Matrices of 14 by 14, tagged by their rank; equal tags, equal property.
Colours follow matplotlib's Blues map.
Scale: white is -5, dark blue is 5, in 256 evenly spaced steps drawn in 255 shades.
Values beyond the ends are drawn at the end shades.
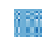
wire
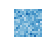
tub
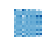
wire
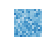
tub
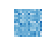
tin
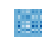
wire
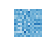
tin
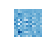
tin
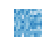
tin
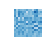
tin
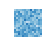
tub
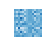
tin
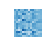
tin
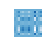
wire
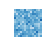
tub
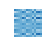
wire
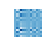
wire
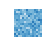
tub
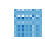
wire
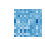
tin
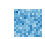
tub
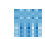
wire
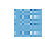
wire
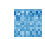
tin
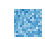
tub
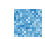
tub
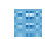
wire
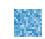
tub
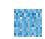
tin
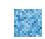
tub
